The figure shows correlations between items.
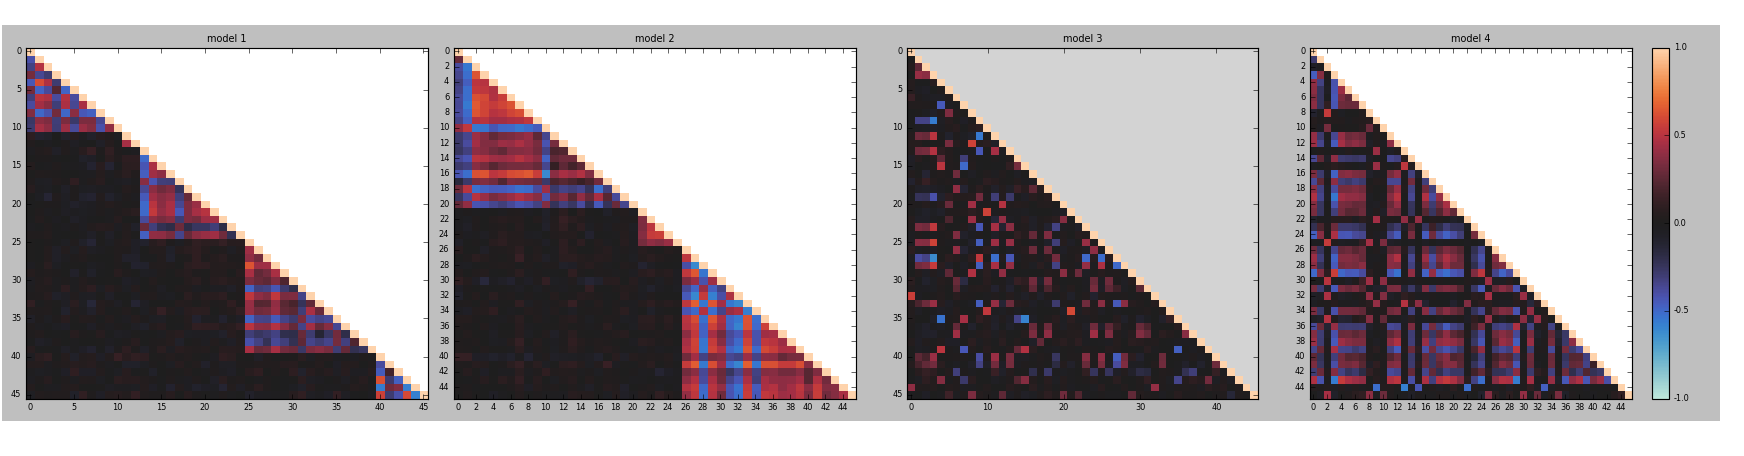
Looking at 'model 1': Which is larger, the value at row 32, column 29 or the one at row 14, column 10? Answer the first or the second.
the first
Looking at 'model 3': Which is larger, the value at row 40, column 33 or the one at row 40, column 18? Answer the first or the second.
the first
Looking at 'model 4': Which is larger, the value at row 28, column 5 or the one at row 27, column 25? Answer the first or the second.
the first
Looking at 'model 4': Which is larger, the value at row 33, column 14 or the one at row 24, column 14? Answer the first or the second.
the second
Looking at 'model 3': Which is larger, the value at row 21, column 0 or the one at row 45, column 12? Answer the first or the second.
the second
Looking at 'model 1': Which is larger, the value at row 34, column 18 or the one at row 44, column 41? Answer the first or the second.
the second
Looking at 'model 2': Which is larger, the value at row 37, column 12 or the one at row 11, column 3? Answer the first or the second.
the second
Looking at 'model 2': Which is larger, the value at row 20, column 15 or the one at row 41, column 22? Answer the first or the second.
the second
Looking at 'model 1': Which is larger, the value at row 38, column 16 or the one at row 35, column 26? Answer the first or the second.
the first
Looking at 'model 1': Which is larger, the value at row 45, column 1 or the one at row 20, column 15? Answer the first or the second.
the second
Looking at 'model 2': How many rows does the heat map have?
46
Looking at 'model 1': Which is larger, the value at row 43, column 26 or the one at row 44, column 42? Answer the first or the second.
the second
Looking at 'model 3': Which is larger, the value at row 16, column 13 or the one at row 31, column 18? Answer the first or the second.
the second
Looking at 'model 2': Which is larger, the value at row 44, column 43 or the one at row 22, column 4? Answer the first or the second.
the first
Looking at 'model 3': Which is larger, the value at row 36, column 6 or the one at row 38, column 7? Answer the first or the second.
the first
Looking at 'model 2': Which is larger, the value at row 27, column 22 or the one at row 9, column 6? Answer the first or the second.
the second
